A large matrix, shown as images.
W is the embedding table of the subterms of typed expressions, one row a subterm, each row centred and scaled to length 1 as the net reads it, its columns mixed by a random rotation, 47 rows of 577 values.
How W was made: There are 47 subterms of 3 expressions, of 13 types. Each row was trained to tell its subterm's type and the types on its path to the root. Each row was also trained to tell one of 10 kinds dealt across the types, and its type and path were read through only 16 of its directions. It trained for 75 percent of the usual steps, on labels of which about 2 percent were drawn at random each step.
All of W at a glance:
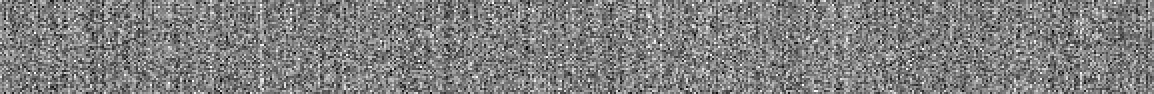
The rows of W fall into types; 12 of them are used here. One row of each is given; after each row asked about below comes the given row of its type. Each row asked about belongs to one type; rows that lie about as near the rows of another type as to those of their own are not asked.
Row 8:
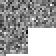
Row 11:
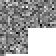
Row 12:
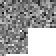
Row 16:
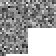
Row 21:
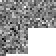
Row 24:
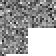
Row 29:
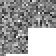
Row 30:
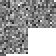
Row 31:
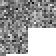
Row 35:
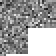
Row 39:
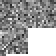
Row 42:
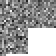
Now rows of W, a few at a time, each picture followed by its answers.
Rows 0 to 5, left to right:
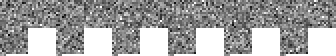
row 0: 35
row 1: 39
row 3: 8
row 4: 16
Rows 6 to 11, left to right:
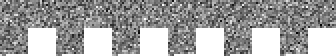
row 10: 31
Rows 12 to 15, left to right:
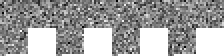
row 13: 8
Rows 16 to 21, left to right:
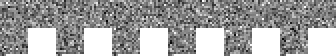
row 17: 35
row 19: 31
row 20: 24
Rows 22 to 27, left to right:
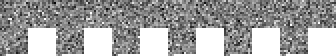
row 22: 29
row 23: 39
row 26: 11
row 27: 29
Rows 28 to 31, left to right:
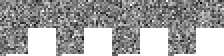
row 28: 21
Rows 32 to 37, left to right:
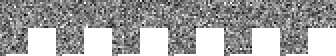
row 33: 35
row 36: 16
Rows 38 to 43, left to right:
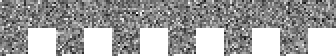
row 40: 12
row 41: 39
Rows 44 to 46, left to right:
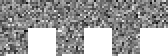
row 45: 29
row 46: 8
